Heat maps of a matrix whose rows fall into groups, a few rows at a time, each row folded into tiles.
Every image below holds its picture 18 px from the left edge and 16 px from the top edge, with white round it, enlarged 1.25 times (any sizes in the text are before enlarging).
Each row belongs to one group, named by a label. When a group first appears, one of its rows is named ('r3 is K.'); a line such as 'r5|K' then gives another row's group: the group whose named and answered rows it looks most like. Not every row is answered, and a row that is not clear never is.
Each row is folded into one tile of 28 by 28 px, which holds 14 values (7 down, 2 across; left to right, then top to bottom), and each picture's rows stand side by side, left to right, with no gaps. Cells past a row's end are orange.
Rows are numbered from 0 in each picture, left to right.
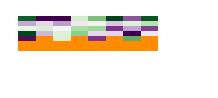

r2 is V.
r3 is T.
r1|T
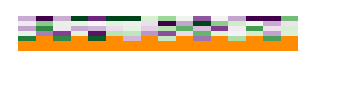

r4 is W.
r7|T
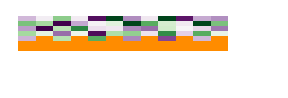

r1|W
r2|T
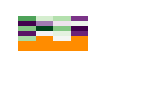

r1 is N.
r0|W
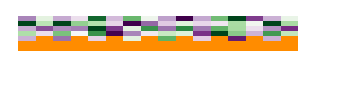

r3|W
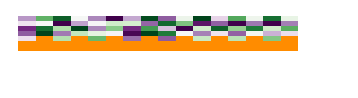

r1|W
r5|W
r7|W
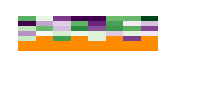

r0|W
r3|V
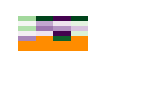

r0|V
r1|T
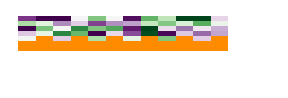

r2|W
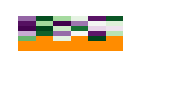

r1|W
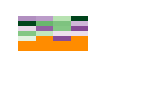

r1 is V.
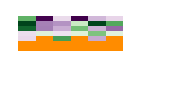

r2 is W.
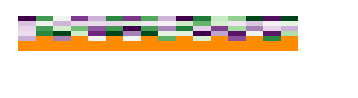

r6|V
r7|T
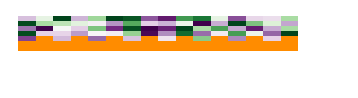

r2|V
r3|N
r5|W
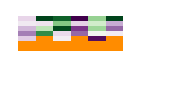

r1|N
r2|V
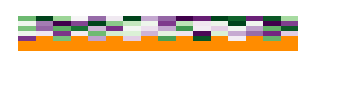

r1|W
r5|T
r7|W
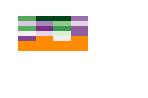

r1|N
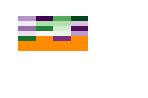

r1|V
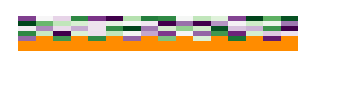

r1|T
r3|V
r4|W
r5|W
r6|T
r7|V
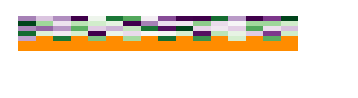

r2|T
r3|W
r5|T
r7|T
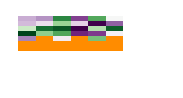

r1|N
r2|W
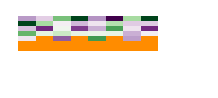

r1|V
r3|V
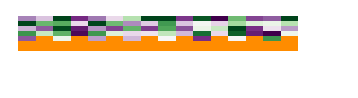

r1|N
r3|V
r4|N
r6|N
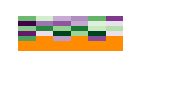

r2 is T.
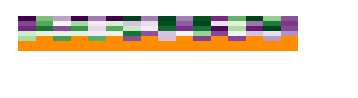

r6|V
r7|N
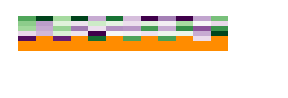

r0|V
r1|V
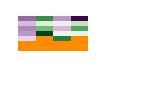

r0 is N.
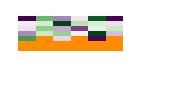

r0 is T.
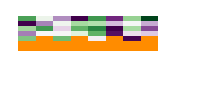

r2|N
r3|V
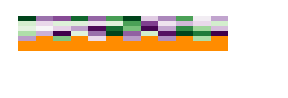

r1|T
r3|N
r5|N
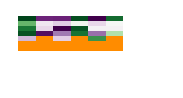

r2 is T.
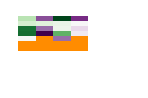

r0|N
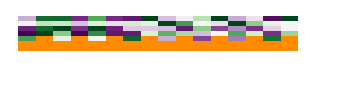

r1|N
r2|N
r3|T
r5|V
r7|T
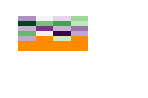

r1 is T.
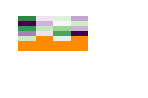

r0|W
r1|N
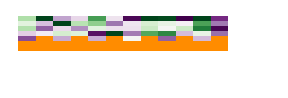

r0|V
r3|T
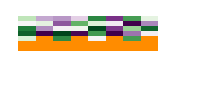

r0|N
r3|W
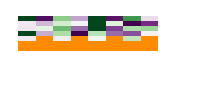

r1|N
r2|N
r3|W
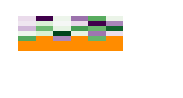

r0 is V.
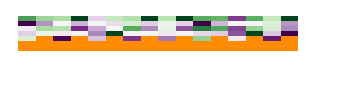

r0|W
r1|V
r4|V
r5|W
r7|V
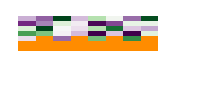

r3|T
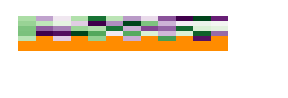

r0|N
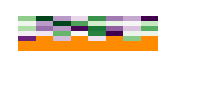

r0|V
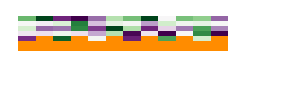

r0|V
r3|V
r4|T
